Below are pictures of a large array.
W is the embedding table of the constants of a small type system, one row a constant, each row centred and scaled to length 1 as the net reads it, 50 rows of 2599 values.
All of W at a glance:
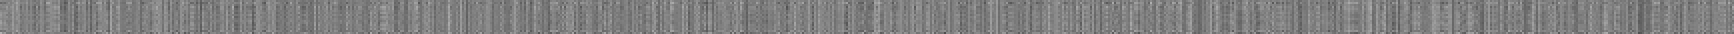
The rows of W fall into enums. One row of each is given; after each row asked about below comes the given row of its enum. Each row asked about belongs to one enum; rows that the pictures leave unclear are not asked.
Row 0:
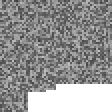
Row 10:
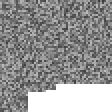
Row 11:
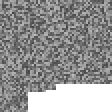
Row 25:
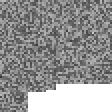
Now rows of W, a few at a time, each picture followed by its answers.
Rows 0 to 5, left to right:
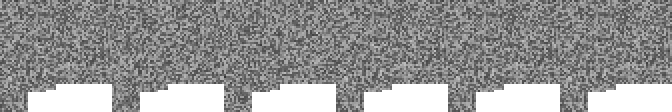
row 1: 11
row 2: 25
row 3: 0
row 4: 0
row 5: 0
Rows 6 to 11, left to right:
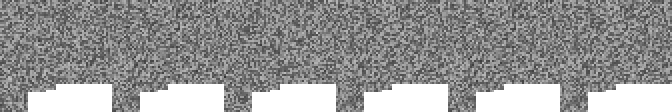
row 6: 0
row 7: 10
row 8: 25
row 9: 11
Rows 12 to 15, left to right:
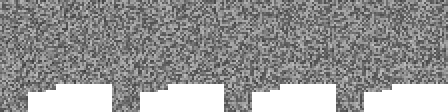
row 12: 10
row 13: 11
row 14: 0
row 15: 0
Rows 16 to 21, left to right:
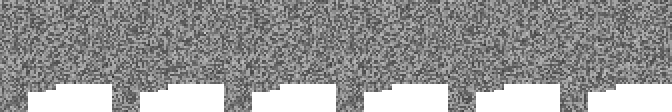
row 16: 11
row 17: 25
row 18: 11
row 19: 11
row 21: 0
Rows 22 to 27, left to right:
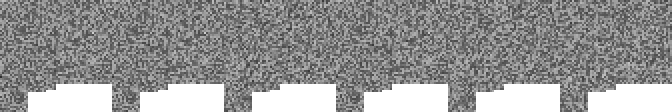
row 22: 25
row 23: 25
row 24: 10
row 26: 11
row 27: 0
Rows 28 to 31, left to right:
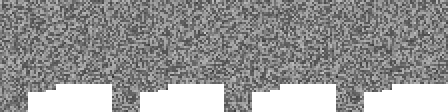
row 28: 11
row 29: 25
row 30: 0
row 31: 25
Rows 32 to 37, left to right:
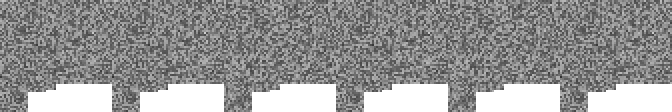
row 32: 25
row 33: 25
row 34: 11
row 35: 25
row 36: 11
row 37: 25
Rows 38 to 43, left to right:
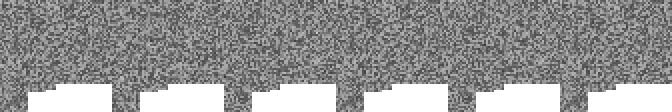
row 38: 11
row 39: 0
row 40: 25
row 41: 11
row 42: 25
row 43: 11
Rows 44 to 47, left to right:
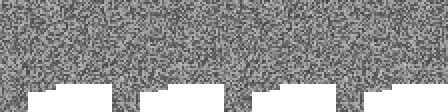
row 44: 11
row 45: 0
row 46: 10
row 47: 0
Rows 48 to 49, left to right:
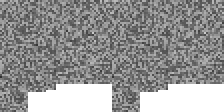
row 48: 25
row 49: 25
